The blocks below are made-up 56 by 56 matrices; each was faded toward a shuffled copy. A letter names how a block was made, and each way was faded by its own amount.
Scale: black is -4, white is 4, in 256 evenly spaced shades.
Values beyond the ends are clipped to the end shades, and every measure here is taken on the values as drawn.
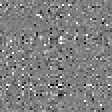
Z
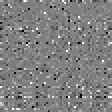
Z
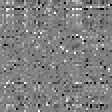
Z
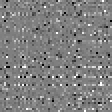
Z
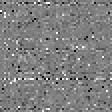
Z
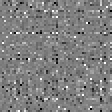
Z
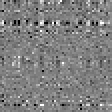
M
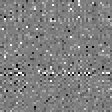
Z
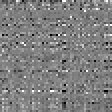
M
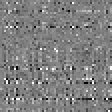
M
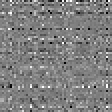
M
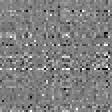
M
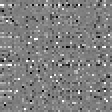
Z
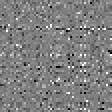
Z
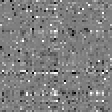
Z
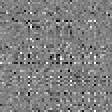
M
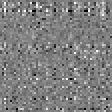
M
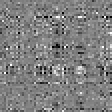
M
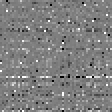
Z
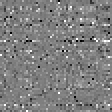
Z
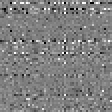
M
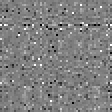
Z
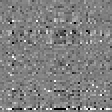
M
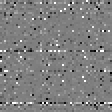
Z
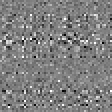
M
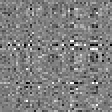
M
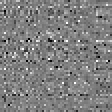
Z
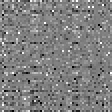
Z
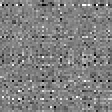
M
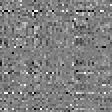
M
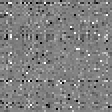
Z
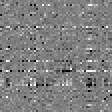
M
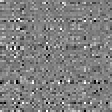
M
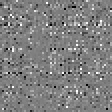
Z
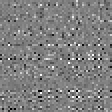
M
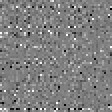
Z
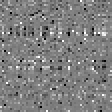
Z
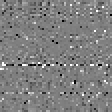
Z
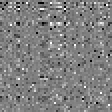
Z
